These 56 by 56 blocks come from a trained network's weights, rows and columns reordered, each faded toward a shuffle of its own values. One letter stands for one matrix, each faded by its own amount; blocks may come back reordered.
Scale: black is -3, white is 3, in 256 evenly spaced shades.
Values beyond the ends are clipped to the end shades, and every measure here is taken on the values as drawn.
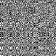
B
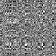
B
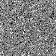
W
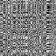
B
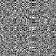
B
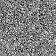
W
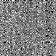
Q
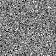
W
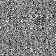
Q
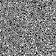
W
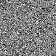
W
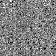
Q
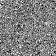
W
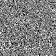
W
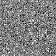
W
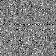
Q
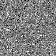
W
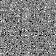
Q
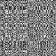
B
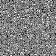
W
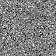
W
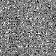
Q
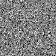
W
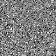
W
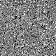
W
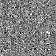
Q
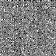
Q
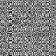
B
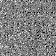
Q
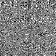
Q
